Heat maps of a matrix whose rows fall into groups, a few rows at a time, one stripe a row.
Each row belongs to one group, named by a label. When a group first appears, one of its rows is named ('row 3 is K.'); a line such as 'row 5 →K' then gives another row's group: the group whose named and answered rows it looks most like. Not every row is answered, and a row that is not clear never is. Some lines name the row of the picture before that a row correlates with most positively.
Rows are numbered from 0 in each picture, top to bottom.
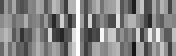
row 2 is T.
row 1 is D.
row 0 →T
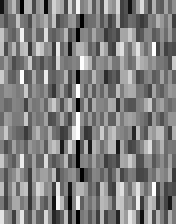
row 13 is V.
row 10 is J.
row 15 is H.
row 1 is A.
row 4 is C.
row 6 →D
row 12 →A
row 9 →T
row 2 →H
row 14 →V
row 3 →V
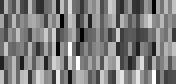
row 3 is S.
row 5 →V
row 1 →J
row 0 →S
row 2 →A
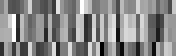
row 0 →C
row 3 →S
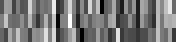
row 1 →S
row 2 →A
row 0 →S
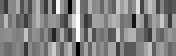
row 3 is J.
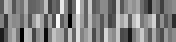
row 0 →D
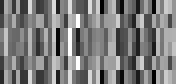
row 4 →T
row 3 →S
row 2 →S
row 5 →S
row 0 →S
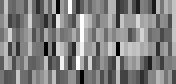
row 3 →C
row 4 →D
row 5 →A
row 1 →C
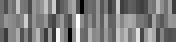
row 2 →V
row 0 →A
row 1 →D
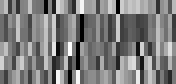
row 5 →V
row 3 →S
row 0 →C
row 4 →H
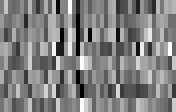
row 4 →C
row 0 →S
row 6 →A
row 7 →C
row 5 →J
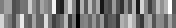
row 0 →S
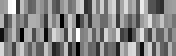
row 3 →H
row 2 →T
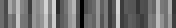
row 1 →A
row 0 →A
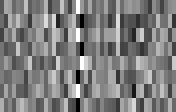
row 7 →H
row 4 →C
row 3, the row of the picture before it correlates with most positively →1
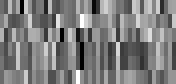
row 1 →C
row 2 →J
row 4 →A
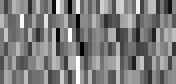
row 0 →V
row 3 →A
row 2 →S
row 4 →T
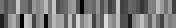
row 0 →A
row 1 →T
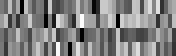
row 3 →V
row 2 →A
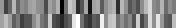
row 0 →J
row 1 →T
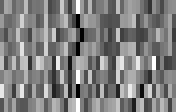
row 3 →H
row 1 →H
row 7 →T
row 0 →D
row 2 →A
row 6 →H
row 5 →D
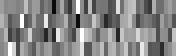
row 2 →C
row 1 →H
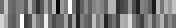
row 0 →S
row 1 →H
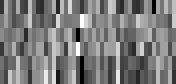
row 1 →C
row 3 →T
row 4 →A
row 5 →A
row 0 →S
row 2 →J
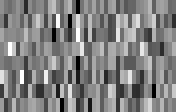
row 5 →H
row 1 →V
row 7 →J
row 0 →J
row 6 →S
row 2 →D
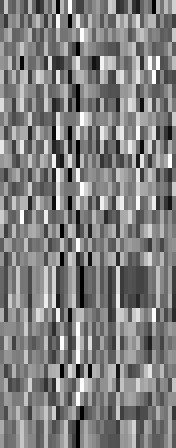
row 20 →A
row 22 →V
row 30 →H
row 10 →H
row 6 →H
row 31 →H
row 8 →C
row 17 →D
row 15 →H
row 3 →H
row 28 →D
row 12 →V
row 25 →D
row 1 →V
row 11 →S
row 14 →V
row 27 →C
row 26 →J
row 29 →A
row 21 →A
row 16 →J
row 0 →S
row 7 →H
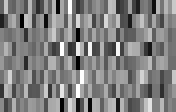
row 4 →J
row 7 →J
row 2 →J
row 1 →T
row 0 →S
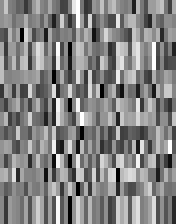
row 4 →V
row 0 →T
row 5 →D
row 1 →D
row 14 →V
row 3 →V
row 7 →V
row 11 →V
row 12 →C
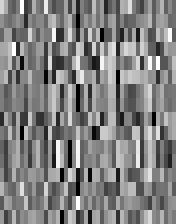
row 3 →C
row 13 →H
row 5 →C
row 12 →J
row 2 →S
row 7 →J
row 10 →V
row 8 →S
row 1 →J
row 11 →V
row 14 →D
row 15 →J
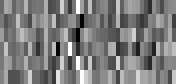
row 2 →H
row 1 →A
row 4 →D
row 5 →C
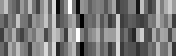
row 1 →A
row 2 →T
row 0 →S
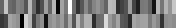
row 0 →S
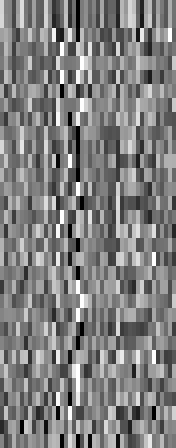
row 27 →D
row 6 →J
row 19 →J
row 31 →J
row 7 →C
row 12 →H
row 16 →V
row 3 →D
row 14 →A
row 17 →H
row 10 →H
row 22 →D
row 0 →H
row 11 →S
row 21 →C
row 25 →V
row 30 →T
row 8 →V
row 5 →D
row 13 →D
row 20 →T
